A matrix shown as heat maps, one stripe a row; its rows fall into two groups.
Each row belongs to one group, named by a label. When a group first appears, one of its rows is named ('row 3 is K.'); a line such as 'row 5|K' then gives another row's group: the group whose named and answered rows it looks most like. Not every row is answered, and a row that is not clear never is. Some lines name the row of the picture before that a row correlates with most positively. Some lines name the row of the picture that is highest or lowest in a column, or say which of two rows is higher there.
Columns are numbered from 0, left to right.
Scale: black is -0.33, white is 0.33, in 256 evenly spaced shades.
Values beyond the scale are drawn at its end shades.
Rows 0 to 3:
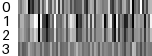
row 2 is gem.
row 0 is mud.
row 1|gem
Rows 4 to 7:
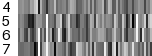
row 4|gem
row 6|mud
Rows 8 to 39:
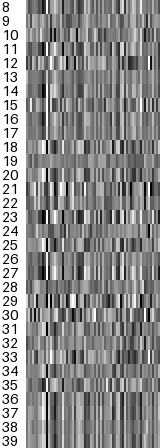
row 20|gem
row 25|gem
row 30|mud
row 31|gem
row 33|mud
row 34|gem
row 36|gem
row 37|gem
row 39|gem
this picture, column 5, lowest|29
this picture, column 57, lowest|29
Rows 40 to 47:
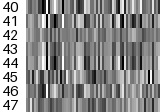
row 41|gem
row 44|gem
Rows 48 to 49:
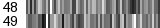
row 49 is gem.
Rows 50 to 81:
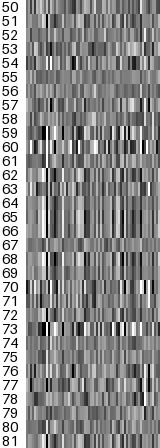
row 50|mud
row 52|mud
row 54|mud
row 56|mud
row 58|mud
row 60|mud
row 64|gem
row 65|gem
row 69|gem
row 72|gem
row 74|mud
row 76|mud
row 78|mud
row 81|gem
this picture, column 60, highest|60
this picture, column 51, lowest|59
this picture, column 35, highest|60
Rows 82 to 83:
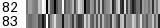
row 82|gem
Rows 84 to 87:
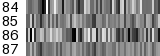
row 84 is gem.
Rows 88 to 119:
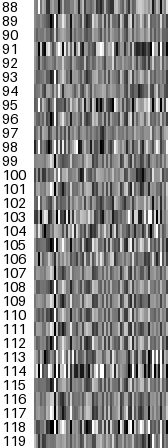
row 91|mud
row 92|mud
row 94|mud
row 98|mud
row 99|gem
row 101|gem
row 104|mud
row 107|gem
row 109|gem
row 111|gem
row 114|mud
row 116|gem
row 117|gem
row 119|mud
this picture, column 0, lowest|98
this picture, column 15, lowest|103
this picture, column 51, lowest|114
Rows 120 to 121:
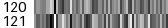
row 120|gem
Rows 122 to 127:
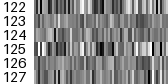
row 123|mud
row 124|gem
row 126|mud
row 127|mud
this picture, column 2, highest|125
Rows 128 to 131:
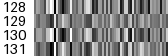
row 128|gem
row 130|gem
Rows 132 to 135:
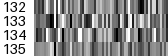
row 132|mud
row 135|gem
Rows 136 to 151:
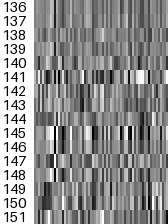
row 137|gem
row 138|mud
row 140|mud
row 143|mud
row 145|gem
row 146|gem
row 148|gem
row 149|mud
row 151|mud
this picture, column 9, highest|145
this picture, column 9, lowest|147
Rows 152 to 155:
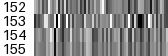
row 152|mud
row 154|gem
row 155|gem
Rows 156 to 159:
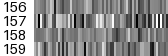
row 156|gem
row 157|mud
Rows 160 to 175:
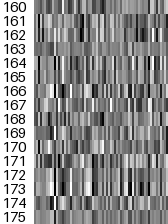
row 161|mud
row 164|mud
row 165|mud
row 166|gem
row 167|mud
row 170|mud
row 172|gem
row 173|gem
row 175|gem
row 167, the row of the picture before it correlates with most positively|158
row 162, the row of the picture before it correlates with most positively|157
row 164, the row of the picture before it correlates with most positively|157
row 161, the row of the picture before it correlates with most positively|157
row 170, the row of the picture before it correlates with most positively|157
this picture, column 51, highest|171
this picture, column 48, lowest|173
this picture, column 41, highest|165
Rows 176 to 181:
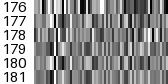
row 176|mud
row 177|gem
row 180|gem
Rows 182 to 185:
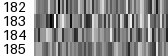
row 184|mud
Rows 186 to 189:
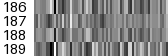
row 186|gem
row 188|gem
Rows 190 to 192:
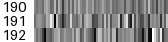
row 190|mud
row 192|mud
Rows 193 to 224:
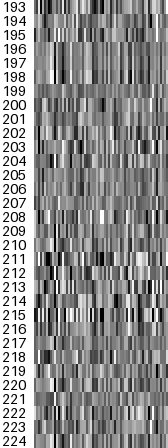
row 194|mud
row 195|mud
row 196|gem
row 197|gem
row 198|gem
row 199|mud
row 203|mud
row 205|mud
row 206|mud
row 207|mud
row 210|gem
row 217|gem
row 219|mud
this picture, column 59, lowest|215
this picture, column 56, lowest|208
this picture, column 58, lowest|194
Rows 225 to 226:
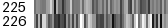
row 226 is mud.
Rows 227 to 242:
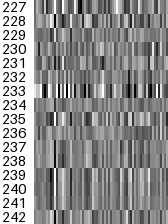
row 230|mud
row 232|mud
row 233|mud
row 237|gem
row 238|gem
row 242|gem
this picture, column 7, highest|233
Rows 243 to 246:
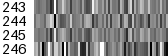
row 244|gem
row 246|mud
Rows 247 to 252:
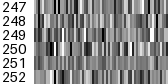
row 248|mud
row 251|mud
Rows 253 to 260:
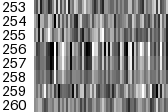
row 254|mud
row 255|mud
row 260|mud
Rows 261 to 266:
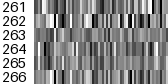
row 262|gem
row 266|gem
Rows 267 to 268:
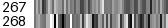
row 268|gem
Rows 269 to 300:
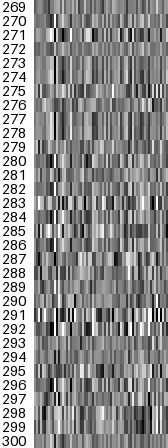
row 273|gem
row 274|gem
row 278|gem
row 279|mud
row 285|mud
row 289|mud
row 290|mud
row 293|mud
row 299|mud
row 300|gem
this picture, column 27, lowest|292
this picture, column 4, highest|295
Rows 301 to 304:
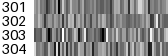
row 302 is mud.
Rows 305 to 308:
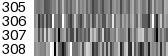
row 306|mud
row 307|mud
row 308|gem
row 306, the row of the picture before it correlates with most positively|303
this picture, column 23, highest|308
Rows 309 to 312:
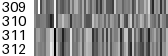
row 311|gem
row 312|gem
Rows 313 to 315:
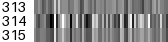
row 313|mud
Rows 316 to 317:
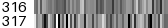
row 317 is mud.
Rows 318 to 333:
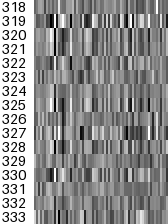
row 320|gem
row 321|gem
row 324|gem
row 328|gem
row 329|mud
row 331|mud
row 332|gem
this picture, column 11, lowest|319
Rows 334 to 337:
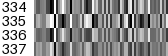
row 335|gem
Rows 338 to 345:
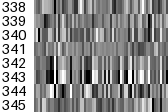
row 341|mud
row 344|gem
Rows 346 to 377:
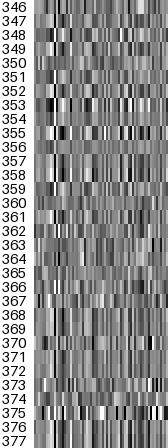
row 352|gem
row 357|gem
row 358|gem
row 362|mud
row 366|mud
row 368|gem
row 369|gem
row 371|gem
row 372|gem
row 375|mud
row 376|gem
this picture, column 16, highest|362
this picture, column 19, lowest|373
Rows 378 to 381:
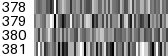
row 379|gem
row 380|mud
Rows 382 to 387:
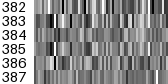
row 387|mud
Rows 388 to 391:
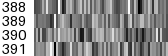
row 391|gem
